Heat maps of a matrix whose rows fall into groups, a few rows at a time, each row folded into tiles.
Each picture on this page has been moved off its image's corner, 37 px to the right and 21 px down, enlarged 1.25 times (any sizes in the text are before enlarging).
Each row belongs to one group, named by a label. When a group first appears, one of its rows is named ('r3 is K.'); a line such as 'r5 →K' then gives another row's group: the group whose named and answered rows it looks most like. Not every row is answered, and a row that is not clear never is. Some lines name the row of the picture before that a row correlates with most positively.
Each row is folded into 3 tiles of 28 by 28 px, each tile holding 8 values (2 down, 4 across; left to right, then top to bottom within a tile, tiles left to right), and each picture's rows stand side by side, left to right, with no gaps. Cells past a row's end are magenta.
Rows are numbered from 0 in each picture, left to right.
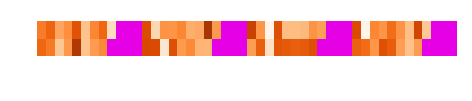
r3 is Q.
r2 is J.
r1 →Q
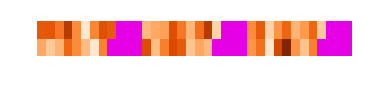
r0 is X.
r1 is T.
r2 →J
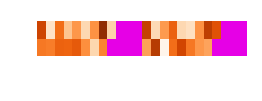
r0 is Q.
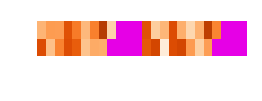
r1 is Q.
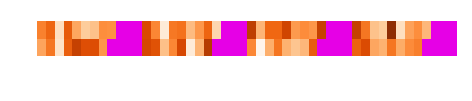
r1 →J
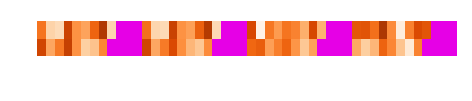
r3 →X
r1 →T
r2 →Q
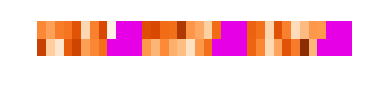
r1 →X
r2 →J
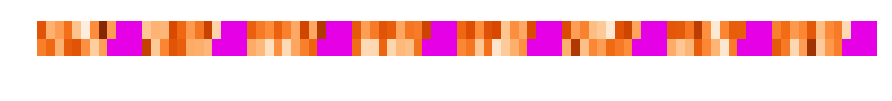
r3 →X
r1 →T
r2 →X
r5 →Q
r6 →X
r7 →J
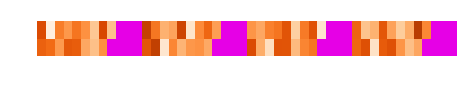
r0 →Q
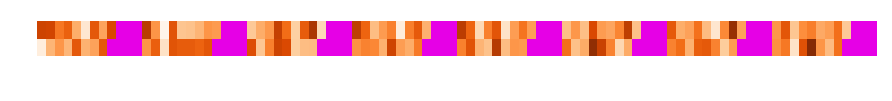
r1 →J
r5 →T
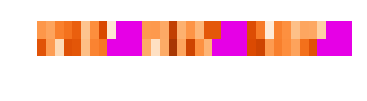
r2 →J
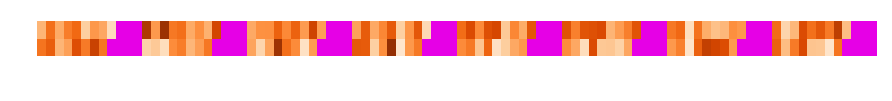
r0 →J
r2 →T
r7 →T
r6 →J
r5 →X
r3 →J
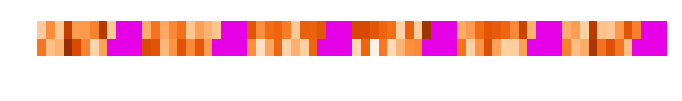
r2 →X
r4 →T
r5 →T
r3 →X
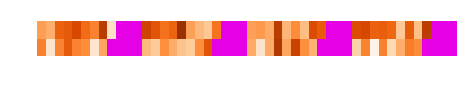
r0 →T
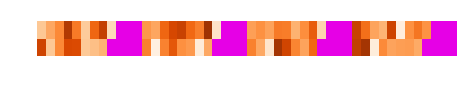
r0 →T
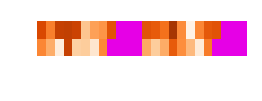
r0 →X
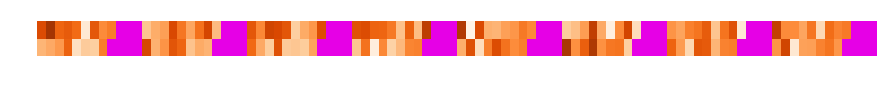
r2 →X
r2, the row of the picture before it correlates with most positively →0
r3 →X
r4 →Q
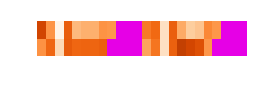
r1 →J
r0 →J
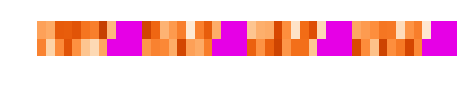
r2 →T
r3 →J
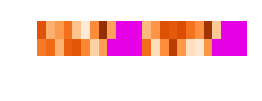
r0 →Q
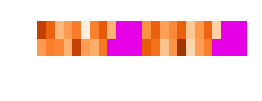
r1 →J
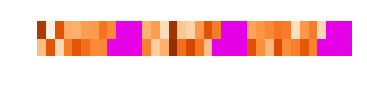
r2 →J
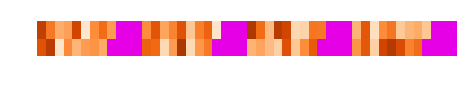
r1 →J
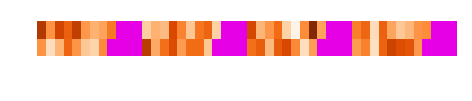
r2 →Q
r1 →T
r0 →X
